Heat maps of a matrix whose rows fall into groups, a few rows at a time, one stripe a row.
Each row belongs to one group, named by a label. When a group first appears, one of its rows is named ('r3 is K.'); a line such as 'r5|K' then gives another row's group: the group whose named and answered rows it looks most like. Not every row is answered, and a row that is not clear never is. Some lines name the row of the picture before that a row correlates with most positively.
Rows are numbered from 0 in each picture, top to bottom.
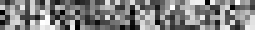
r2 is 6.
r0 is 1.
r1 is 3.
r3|1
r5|6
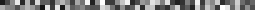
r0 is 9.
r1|3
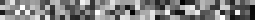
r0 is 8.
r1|3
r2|9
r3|3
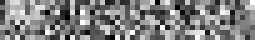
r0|6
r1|6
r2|8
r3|8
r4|9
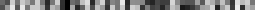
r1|8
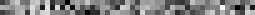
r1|3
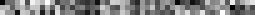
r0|6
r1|3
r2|3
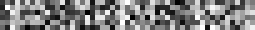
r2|1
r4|8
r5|1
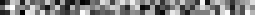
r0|1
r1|8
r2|8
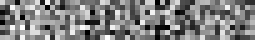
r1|8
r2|9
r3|9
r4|6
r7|3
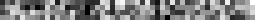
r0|1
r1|1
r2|6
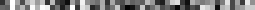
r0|8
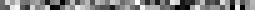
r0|8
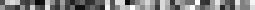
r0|1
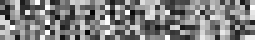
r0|9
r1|1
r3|1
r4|3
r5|8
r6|3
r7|6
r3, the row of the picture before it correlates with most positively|0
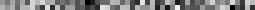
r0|6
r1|3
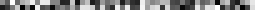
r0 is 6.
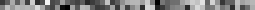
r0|1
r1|8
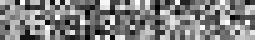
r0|3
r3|3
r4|8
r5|1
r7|1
